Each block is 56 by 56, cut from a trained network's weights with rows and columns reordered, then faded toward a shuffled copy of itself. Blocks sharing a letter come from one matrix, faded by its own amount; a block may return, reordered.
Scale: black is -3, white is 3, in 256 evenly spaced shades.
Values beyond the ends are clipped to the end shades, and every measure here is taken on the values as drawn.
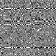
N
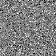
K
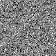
K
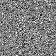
K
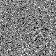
K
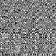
N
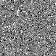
K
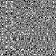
N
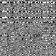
N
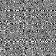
N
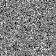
K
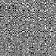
N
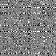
N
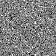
K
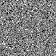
K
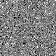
K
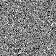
K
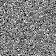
K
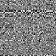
N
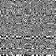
N
